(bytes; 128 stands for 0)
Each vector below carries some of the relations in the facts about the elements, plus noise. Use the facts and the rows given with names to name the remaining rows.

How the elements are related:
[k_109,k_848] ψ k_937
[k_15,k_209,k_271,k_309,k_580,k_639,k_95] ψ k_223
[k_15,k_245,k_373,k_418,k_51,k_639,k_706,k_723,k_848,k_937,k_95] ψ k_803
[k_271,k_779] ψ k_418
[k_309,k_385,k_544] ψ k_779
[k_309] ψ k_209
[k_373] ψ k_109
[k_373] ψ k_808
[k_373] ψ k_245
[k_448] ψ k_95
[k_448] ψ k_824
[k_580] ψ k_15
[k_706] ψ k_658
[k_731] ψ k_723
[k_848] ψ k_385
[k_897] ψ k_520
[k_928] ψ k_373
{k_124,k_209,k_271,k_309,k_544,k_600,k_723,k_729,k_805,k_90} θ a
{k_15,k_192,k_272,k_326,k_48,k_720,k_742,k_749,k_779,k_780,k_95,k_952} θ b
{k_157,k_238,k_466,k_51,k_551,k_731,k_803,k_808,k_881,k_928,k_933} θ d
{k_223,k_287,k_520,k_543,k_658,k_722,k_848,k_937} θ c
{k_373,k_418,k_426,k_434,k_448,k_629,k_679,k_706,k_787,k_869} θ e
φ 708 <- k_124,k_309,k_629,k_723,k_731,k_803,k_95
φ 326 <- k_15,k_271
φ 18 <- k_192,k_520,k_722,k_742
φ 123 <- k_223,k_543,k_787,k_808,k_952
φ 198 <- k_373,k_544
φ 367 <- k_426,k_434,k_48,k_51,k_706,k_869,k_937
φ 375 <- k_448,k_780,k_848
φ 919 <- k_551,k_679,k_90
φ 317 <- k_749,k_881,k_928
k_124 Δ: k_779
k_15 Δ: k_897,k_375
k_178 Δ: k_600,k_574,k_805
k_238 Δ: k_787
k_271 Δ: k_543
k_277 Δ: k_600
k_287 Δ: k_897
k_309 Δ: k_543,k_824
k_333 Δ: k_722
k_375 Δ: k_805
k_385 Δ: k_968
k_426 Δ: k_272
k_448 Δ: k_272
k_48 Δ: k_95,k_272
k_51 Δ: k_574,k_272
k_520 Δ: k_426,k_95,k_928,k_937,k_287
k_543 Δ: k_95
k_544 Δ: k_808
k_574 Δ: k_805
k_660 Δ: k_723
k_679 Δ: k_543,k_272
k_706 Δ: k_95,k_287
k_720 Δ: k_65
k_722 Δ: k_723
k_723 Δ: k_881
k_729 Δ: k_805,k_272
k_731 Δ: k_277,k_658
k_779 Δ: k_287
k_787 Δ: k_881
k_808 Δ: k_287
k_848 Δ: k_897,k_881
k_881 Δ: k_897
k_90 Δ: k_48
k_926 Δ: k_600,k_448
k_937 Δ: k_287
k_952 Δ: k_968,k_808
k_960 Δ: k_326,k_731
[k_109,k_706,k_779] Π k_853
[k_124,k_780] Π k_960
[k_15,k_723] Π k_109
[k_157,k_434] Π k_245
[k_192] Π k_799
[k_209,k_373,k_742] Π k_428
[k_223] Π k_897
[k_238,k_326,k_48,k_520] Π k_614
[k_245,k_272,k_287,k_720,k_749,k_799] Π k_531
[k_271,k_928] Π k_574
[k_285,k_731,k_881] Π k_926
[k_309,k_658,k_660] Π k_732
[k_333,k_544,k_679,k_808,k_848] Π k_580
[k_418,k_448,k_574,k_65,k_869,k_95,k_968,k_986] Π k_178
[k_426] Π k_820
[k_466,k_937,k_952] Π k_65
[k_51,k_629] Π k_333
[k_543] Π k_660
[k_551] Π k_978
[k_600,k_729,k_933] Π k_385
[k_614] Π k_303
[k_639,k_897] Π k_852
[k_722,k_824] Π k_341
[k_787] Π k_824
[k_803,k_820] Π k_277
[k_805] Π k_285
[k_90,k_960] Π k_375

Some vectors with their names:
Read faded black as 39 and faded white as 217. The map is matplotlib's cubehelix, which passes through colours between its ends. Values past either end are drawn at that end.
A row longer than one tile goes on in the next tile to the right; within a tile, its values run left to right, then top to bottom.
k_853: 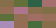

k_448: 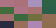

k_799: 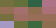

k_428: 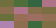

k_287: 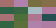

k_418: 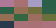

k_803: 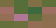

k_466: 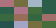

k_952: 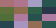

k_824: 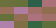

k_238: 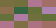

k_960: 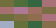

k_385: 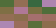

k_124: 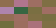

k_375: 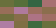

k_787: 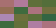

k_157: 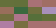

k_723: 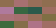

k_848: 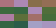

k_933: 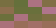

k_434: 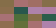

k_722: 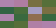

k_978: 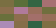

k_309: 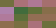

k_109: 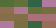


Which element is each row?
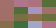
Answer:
k_679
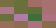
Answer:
k_780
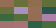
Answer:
k_178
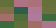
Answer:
k_706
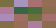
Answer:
k_544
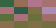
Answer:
k_48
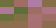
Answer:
k_729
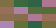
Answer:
k_639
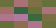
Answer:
k_808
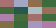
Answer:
k_520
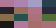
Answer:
k_937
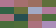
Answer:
k_658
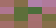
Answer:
k_209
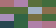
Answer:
k_543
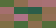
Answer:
k_15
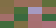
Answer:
k_426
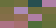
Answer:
k_897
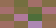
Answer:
k_551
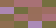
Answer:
k_90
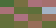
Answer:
k_272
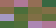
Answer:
k_373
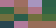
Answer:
k_869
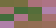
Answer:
k_720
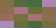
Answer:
k_580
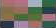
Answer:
k_271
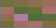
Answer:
k_881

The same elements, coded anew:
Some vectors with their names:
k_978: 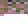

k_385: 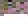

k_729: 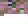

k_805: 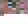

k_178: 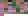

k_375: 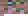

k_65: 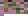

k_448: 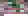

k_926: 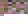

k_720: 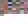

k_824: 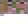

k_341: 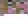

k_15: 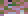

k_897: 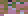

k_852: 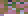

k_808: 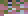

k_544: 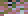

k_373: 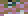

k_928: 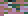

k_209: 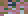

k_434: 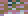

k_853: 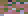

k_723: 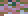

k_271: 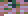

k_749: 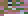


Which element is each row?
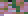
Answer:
k_574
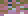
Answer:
k_287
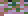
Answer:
k_869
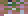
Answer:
k_933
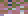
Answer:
k_520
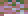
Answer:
k_848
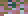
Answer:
k_309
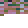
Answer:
k_466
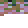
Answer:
k_418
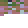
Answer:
k_731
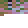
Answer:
k_779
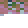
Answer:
k_629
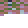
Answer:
k_551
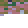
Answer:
k_639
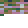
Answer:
k_937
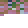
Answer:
k_124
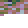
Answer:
k_51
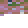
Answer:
k_722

